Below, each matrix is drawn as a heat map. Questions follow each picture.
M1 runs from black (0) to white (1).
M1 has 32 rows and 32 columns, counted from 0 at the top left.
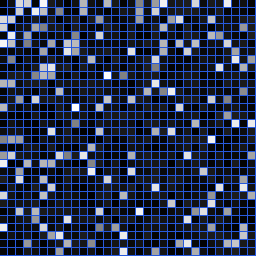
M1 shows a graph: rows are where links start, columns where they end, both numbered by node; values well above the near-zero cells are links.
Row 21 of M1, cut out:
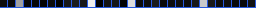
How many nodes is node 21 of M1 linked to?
4
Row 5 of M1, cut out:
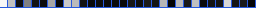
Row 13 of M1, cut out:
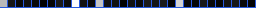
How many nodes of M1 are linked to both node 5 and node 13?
3
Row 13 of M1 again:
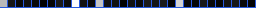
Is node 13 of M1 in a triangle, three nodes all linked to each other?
no
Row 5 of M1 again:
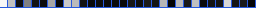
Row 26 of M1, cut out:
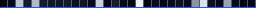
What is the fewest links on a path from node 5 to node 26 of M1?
2
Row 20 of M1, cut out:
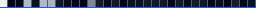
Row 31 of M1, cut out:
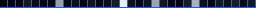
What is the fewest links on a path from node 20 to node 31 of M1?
3
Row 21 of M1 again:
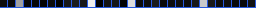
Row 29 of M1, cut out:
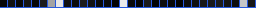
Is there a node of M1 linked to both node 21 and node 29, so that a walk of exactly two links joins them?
no
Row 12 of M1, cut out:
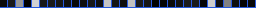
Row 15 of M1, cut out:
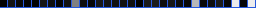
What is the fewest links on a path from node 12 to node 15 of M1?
3
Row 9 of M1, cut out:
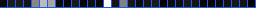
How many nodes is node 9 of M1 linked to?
5
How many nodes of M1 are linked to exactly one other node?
2
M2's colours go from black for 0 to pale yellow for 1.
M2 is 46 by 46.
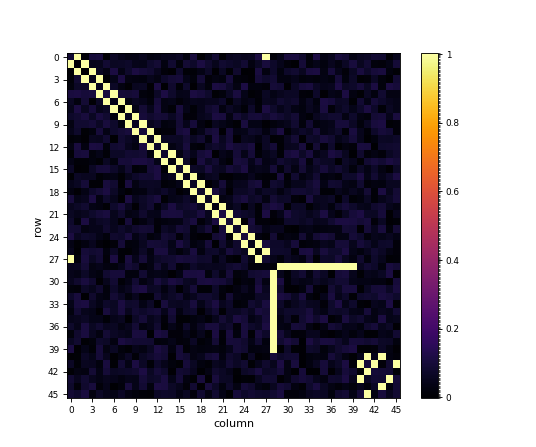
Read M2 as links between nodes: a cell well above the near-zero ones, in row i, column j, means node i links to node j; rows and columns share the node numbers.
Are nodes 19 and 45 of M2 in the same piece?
no
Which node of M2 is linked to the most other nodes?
node 28
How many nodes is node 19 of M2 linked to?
2
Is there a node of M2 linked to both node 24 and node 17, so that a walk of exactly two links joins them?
no
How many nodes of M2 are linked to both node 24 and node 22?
1
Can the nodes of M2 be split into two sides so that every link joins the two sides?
yes
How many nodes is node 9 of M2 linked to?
2
